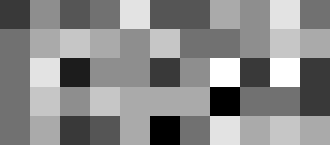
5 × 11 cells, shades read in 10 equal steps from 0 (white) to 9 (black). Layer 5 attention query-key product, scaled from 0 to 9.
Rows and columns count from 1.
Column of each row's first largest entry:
1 1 3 8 6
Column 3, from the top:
6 2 8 4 7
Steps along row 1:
down up down down up same down up down up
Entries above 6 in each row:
1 0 4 2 2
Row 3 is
5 1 8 4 4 7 4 0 7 0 7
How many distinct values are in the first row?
6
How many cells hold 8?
1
